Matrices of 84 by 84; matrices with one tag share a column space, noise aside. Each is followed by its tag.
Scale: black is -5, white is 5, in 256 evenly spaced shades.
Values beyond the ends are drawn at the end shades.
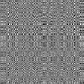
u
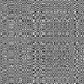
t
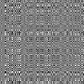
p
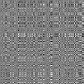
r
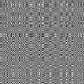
r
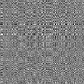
u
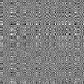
u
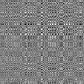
u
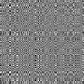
p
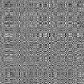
r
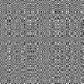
t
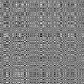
r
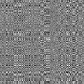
p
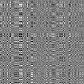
r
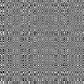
p
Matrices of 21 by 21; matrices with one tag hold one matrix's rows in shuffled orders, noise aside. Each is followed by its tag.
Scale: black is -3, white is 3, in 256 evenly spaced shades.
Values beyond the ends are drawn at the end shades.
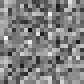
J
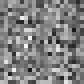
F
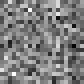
F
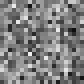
F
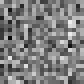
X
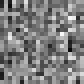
X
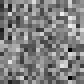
X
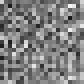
X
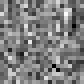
F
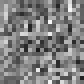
J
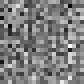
X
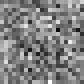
J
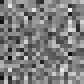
X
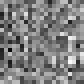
X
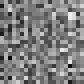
X
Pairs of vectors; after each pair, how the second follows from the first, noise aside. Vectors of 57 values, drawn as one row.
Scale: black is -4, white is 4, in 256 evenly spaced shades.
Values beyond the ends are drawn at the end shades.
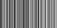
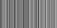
shrunk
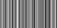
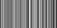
shuffled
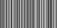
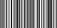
scaled up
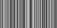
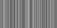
shrunk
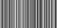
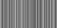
shrunk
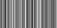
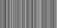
shrunk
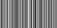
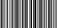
scaled up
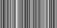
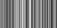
shuffled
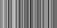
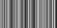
shuffled
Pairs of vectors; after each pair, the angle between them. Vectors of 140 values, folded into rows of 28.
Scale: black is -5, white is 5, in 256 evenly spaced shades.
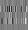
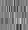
partly aligned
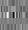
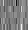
orthogonal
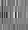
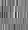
nearly parallel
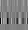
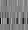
nearly parallel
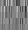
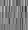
nearly parallel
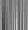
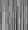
nearly opposite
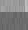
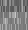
partly opposed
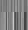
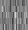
partly opposed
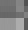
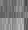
nearly parallel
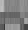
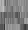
nearly parallel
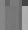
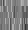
partly opposed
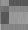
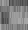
nearly parallel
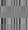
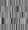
partly aligned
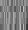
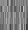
nearly parallel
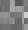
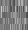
partly opposed
